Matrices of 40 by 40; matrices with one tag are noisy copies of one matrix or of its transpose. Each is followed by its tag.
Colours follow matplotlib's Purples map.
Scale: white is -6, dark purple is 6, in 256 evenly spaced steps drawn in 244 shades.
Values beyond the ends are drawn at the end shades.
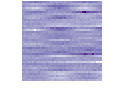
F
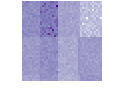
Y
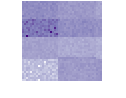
Y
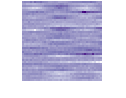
F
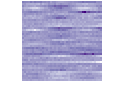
F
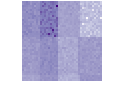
Y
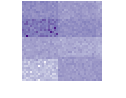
Y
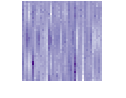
F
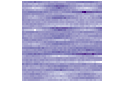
F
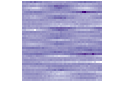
F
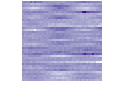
F
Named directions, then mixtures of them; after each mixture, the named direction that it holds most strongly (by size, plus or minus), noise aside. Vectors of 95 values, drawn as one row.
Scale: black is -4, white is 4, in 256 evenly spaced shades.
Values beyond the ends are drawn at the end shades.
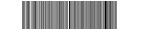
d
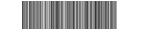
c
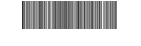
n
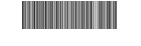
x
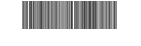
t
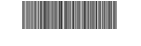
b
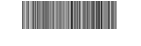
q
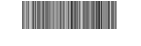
q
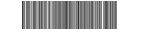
n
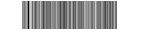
t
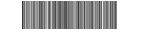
n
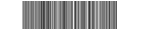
c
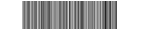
d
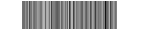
c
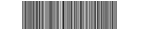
b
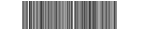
t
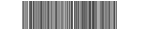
t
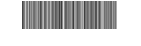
b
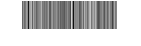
t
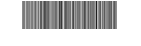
b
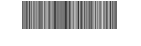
n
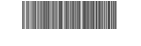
b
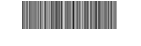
c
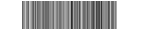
q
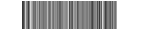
d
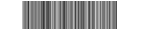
c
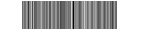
t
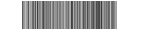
q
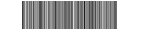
n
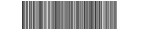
n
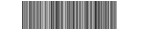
c
